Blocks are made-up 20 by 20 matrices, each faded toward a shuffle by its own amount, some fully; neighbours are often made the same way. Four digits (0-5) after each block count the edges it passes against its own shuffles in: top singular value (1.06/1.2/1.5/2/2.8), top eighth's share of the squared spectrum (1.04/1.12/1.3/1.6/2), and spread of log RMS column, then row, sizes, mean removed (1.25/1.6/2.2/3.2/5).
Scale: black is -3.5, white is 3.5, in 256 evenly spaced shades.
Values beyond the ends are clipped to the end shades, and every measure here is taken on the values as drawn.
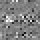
2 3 0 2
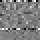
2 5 0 2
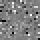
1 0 0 1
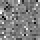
1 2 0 0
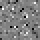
0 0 0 0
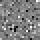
1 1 0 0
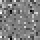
3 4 2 2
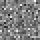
1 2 0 0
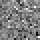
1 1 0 0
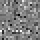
1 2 0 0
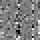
2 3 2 0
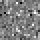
0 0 0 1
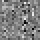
1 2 2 0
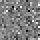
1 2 2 0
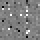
2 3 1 0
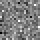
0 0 0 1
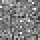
0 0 0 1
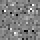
0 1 0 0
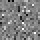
1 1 0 0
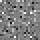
0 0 0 0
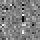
3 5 1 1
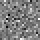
1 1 0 0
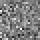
0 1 0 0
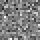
0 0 0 0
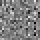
2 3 2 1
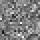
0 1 0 0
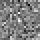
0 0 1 0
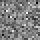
0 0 0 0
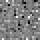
0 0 0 0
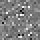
1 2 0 0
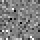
1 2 0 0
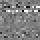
2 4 0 2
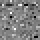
2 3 0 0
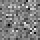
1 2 1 1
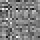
3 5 2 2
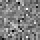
1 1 0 0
